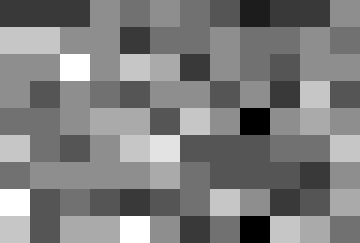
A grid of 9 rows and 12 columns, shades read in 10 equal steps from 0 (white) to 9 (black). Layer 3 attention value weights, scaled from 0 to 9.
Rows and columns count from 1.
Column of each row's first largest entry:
9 5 7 10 9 3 11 5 9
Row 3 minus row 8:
4 -2 -5 -2 -5 -3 2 2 1 -1 -2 1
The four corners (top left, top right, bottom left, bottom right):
7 4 2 5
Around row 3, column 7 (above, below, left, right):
5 4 3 4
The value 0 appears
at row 3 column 3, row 8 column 1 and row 9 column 5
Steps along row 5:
same down down same up down up up down down up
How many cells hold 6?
19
